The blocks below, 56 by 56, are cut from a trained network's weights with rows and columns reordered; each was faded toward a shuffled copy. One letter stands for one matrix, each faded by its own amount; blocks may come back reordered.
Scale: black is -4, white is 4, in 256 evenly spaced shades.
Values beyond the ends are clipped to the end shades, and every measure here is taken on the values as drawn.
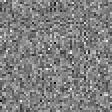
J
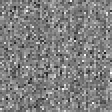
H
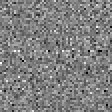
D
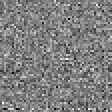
D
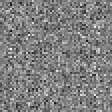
J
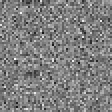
J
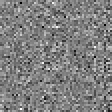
J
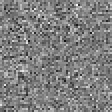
D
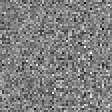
J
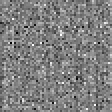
H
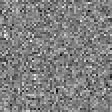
D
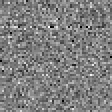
D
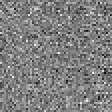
J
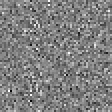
D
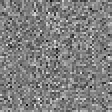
J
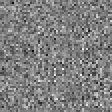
J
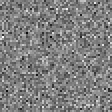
D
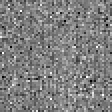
H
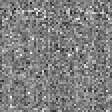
H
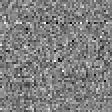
D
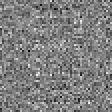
J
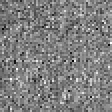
H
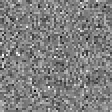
J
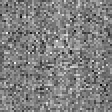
H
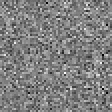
D
